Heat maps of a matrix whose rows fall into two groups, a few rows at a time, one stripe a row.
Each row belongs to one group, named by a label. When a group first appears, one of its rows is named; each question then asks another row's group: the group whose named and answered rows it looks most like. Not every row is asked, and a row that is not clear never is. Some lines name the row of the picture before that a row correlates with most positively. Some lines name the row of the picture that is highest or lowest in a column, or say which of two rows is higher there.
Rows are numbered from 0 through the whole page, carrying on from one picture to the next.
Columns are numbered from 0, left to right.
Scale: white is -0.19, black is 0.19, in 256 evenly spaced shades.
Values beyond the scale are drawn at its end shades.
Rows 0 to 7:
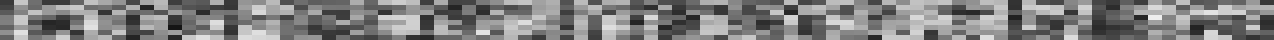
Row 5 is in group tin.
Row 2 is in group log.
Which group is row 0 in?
tin
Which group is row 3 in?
tin
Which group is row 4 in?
tin
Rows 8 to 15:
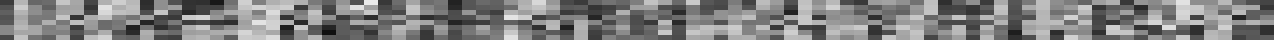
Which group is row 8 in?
log
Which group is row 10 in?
log
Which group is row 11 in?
tin
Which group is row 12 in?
log
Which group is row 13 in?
tin
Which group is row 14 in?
tin
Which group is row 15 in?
tin
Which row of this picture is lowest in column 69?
8
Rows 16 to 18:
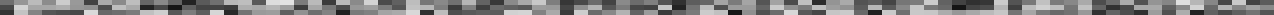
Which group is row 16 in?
log
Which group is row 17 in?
log
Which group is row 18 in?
tin
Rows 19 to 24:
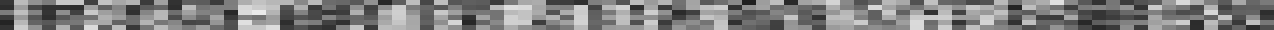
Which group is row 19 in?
log
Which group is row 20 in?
tin
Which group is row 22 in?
tin
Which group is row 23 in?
tin
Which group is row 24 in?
tin
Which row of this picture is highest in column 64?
21
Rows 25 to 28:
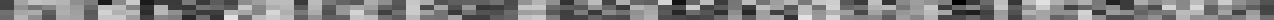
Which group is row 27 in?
log
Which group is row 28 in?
log
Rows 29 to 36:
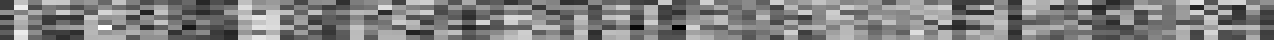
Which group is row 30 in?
tin
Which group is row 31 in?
log
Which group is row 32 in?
tin
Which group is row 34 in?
log
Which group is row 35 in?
tin
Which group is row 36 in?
tin
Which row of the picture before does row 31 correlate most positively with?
27
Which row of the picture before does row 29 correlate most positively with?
25
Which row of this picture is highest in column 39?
31
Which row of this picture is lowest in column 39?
34
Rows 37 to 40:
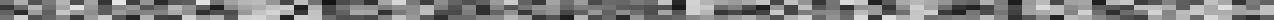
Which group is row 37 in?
tin
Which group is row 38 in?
log
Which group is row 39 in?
log
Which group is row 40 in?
tin
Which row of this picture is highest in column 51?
39
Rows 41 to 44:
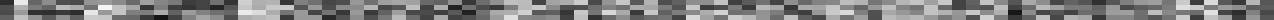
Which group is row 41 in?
tin
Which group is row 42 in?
log
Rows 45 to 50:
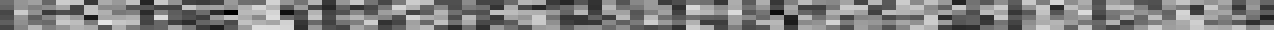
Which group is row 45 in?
log
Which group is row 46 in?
tin
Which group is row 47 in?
tin
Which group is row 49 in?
log
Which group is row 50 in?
log
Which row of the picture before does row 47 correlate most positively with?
44
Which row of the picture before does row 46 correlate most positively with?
44
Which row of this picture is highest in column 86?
49
